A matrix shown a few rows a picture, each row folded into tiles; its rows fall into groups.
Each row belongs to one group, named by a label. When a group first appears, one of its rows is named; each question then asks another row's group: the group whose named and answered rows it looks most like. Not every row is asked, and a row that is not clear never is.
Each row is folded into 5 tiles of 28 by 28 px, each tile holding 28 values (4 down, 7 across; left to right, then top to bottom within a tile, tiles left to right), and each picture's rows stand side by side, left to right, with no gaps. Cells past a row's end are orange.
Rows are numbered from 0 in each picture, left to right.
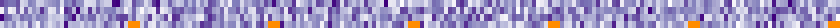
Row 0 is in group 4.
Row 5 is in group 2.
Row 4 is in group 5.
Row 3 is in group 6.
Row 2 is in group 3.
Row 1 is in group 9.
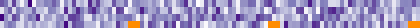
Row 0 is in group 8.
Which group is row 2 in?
9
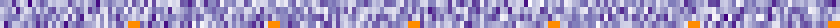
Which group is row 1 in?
3
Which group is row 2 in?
3
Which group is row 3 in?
3
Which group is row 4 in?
5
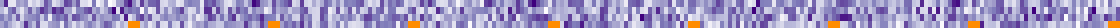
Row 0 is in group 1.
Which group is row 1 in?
4
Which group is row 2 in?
4
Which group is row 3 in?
4
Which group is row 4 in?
4
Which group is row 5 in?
6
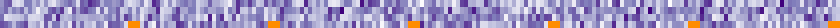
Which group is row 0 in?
2
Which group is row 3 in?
3
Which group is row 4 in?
5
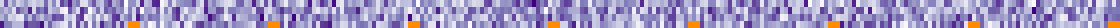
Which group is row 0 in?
1
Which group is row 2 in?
3
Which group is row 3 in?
2
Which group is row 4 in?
4
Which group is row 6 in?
3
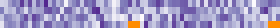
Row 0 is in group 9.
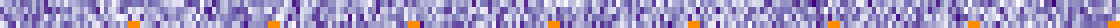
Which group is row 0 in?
9
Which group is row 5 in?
2
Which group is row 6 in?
8
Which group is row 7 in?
4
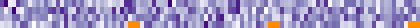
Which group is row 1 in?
8
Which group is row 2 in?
5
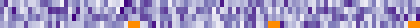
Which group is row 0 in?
3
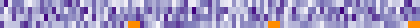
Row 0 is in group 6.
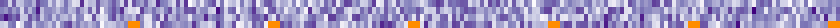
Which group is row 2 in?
1
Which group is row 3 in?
9
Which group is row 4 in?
2
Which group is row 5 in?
1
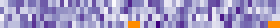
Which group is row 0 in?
9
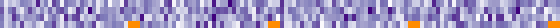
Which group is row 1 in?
2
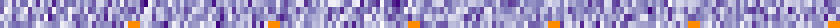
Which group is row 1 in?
5
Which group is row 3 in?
2
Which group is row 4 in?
6
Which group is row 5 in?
5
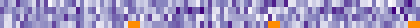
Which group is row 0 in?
5
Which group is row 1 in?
9
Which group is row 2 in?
1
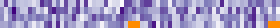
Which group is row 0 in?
3
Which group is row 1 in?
4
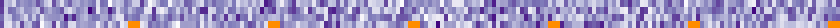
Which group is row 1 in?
5
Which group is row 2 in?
3
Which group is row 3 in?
2
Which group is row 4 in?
1
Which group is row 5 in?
6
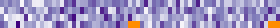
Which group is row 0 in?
2
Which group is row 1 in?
5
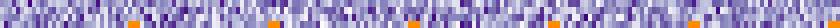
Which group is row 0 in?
8
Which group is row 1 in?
9
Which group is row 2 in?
6
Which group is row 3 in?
3
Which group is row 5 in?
9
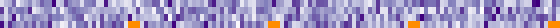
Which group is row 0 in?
3
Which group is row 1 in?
9
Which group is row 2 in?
8
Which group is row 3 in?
4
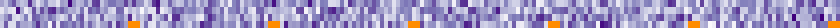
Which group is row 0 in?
9
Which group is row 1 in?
9
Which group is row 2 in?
9
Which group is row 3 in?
3
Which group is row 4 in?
3
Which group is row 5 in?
8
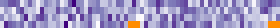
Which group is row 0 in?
4
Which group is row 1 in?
9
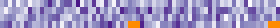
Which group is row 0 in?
1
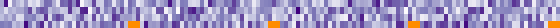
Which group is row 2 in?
2
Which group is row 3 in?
2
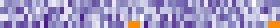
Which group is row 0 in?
2
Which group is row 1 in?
9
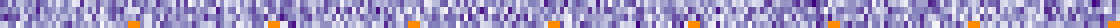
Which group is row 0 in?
8
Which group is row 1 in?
5
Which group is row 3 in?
5
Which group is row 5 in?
2
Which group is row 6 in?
2
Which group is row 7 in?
4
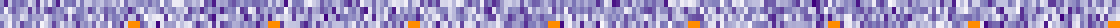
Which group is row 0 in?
5
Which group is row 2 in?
6
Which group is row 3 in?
4
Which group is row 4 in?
6
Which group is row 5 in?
2
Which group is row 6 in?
6
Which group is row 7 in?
4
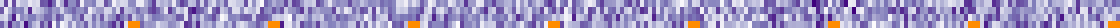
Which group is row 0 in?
3
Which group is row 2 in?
6
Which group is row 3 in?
5
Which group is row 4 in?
6
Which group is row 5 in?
2
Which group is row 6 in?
5
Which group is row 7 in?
8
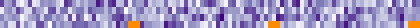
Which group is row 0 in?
8
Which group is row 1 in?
1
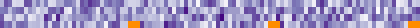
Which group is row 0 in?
2
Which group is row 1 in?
1
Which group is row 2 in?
6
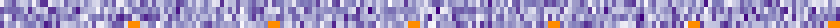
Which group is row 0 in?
3
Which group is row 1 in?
8
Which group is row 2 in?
5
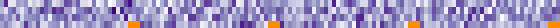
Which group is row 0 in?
1
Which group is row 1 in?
1
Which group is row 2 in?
1
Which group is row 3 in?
6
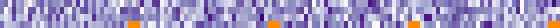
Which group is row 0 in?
6
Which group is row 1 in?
8
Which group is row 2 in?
2
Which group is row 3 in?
9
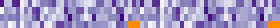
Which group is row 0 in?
8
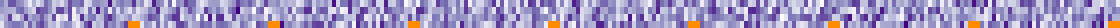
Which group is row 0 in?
4
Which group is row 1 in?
8
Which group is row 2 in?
1
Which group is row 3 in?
5
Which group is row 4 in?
8
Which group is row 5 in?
3
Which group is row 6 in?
9
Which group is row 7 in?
3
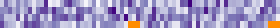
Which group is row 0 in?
1
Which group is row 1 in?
3
